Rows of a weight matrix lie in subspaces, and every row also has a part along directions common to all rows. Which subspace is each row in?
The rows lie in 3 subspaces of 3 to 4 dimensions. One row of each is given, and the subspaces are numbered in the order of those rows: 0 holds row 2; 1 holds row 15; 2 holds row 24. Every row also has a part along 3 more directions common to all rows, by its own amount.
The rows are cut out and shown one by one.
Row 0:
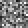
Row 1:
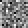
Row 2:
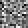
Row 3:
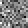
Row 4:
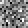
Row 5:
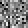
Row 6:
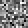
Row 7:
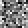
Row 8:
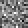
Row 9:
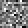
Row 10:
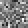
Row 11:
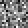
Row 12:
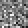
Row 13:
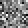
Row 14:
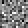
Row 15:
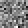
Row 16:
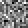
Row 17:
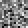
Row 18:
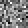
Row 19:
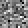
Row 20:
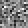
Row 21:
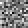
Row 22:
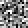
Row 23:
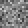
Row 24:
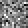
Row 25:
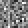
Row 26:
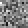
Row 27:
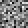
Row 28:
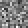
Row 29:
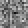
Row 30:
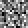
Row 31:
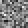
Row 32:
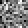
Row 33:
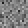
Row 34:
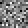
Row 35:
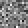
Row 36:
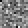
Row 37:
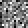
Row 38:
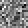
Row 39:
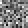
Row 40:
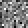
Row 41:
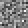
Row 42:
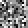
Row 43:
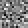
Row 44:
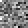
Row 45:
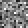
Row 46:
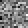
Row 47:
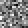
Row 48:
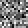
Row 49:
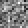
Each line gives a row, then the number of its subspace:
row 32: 0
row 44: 1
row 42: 1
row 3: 2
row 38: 0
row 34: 2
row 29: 2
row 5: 2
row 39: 2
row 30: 0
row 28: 0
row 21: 0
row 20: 0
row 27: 2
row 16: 2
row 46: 1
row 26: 2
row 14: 2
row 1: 1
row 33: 2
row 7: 0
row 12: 1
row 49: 0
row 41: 0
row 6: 0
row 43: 2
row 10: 2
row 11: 0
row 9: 1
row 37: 1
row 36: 1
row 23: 0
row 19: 1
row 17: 1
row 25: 2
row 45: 1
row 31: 2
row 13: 0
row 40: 1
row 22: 1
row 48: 2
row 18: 0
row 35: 0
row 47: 1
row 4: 0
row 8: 2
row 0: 1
